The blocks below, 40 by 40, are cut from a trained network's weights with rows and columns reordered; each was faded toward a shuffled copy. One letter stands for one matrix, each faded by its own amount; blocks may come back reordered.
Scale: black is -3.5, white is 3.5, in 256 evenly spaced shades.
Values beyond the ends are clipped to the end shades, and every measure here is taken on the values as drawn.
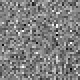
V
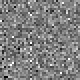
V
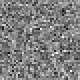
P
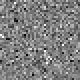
V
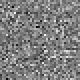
V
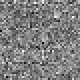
V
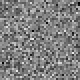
P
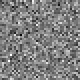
P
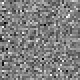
V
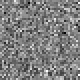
P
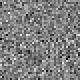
V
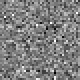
V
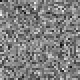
P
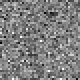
V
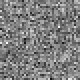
P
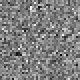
P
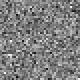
P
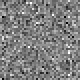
V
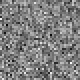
P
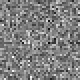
P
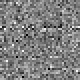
V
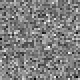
P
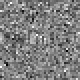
V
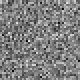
P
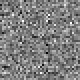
V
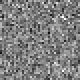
P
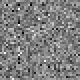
V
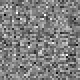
V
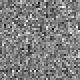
P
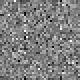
V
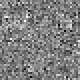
V
